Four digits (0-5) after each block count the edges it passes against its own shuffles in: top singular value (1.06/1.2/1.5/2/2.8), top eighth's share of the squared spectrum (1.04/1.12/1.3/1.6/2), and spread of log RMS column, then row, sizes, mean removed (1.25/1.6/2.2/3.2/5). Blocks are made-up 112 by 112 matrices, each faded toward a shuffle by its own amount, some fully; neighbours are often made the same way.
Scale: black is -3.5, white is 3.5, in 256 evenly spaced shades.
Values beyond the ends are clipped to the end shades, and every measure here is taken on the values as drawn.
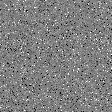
0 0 0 0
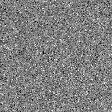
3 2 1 1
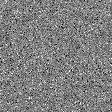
1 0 0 0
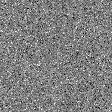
1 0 0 0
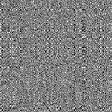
5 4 3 3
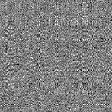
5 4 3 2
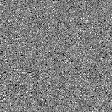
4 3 1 1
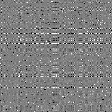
5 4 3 3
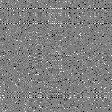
5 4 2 3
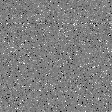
3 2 0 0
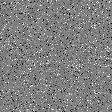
0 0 0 0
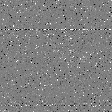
4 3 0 1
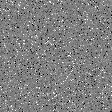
0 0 0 0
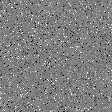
2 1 0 0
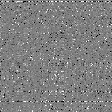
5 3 1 2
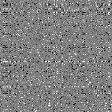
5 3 2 2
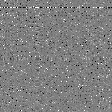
4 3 0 1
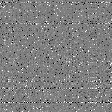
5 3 1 2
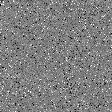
0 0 0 0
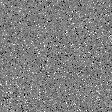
2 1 0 0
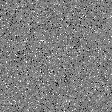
0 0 0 0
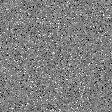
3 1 0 0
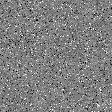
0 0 0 0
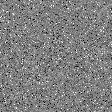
2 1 0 0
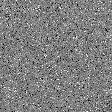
1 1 0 0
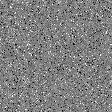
1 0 0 0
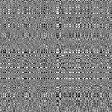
5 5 3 4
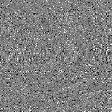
4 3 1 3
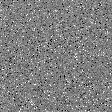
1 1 0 0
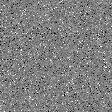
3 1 0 0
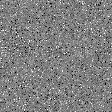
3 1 0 1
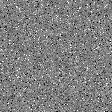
2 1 0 0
